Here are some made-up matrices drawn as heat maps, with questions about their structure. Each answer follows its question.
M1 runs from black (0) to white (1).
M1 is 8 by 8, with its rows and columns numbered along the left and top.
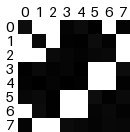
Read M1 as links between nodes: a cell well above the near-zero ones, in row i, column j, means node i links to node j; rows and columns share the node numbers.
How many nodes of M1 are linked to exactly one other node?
0
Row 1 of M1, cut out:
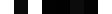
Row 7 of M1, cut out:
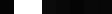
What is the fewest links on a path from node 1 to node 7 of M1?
1
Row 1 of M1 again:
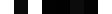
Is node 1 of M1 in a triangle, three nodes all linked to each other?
yes
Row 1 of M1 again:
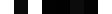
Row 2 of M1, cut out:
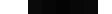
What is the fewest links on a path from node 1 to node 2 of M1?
1
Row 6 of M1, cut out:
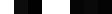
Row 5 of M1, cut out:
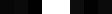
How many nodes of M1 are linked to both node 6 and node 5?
2
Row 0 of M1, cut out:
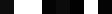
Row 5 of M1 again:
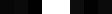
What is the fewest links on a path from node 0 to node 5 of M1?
3
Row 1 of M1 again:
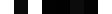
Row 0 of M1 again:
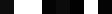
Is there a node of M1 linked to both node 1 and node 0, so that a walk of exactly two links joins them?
yes
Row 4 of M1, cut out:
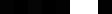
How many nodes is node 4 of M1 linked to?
2
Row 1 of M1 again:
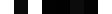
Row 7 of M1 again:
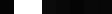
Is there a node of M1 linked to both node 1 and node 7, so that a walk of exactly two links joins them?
yes
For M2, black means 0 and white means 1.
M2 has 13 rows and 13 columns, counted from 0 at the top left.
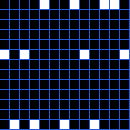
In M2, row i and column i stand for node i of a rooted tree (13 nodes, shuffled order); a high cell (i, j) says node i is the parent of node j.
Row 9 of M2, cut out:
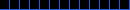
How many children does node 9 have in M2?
0
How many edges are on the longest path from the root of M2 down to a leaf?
2
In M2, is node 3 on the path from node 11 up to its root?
no
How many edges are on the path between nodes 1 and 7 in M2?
4
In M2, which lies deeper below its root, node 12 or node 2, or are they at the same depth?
the same depth
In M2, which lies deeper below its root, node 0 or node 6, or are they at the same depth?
node 6
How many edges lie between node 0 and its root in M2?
1
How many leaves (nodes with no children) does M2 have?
10
